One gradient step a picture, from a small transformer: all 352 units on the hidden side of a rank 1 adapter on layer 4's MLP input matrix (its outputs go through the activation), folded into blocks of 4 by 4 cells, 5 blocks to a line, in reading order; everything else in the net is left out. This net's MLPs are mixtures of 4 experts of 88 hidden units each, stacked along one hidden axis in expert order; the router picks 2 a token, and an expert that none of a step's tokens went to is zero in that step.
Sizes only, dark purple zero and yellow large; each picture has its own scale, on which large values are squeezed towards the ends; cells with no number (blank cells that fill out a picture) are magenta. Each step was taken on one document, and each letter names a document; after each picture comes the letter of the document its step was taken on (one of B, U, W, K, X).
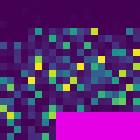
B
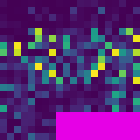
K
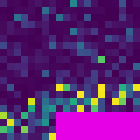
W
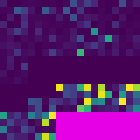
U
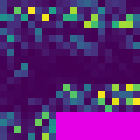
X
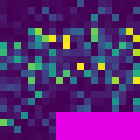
K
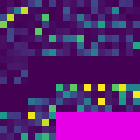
U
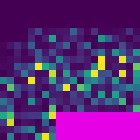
B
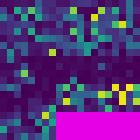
X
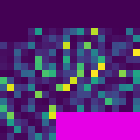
B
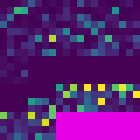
U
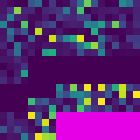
U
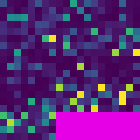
W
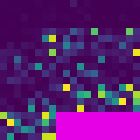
W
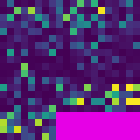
X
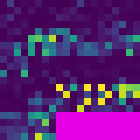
U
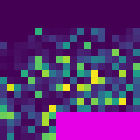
B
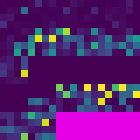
U
